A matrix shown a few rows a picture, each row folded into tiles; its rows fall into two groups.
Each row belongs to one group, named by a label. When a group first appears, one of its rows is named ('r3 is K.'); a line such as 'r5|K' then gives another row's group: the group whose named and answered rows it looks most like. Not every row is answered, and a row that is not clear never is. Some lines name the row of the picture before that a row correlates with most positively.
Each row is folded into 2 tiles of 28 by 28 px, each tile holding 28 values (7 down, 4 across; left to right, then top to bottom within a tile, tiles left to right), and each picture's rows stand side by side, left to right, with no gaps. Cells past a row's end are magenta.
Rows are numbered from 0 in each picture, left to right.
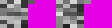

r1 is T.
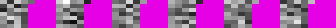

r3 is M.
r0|T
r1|M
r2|T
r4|T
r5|T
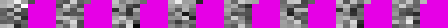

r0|M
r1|T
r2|T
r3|M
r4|T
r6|T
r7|T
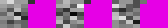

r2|T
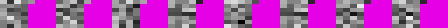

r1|T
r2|T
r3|M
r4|M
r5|M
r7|M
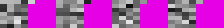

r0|T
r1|M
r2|T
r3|T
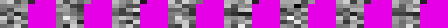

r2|M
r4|M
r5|T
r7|M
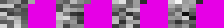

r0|T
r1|T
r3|M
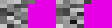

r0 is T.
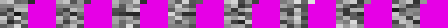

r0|M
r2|M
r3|T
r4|M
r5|T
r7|T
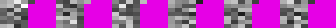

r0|M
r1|T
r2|T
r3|M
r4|M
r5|M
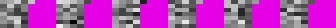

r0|T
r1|M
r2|M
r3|T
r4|T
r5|T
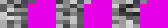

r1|T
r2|T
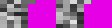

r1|T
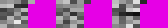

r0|T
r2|M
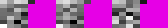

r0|M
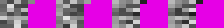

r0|T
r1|T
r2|M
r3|M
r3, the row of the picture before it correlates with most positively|0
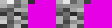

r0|M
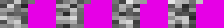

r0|T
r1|T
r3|T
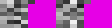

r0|M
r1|T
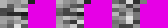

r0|M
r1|M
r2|T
